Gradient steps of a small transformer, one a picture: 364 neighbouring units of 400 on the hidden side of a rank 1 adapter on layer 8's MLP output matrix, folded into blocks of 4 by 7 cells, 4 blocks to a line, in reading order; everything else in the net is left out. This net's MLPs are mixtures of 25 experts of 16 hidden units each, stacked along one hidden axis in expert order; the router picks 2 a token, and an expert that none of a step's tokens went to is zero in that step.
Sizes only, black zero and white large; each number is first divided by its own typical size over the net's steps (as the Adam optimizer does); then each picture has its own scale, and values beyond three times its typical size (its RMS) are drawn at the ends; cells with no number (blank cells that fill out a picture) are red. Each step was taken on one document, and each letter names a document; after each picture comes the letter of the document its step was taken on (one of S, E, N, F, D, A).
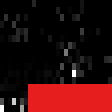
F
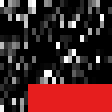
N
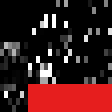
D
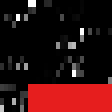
F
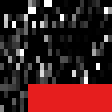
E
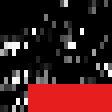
D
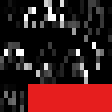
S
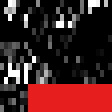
N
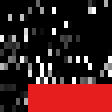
D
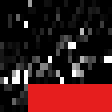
E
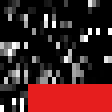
N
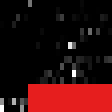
F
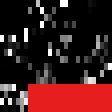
D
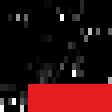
F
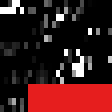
N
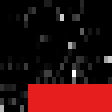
F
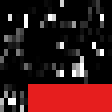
S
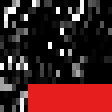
N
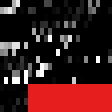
E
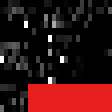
E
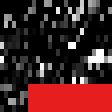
N
